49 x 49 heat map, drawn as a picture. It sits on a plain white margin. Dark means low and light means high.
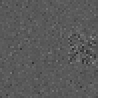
Odd patch: rougher, in the middle right. Histogram: heavy tails on both sides. Stripes: none. Roughest part: middle right. Mirror symmetry: none. Grain: fine. Odd rows or columns: none.
